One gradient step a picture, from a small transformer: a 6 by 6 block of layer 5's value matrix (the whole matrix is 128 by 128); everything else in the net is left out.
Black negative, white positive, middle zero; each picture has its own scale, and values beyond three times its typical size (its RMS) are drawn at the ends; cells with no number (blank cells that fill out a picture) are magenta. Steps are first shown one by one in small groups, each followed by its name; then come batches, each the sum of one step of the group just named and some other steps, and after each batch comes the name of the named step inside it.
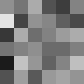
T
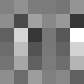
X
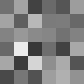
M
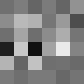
M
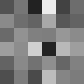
T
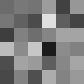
T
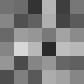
M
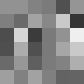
X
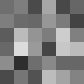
M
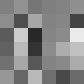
X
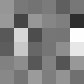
X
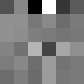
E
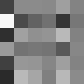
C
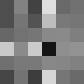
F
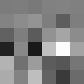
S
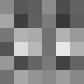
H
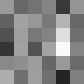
S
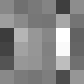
C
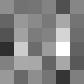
S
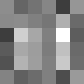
C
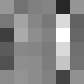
C
